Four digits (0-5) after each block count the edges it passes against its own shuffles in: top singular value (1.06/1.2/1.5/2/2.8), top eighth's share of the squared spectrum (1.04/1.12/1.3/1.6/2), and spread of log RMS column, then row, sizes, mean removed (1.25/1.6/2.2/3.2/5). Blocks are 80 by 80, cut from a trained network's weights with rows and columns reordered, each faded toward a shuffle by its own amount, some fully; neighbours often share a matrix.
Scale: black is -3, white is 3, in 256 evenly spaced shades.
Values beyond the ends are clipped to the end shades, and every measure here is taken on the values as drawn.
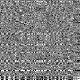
5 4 1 3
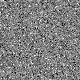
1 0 0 0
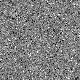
1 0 0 0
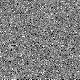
3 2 0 1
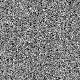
2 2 0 0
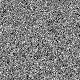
0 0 0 0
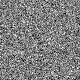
0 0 0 0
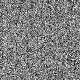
2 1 0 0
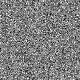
2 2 0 0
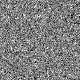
2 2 0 1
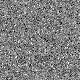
0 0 0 0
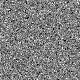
0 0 0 0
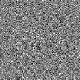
4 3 2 1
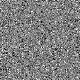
3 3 1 1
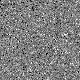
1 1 0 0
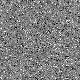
2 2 0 0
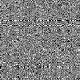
4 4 1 3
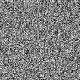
3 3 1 1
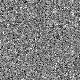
2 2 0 0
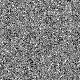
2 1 0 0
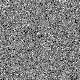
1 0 0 0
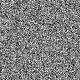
1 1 0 0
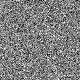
2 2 0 0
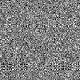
3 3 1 2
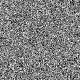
2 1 0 0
